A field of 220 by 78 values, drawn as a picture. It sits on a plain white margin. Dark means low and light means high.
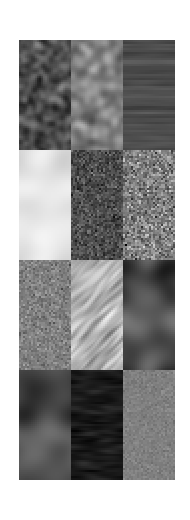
It is made of 4 by 3 panels. Panel 1,1: low, blotchy. Panel 1,2: middling, blotchy. Panel 1,3: low, streaked across, faint in contrast. Panel 2,1: very high, smooth, faint in contrast. Panel 2,2: low, fine-grained. Panel 2,3: middling, fine-grained, strong in contrast. Panel 3,1: middling, fine-grained. Panel 3,2: high, slanting up to the right. Panel 3,3: low, smooth. Panel 4,1: low, smooth. Panel 4,2: very low, streaked across, faint in contrast. Panel 4,3: middling, fine-grained, faint in contrast.
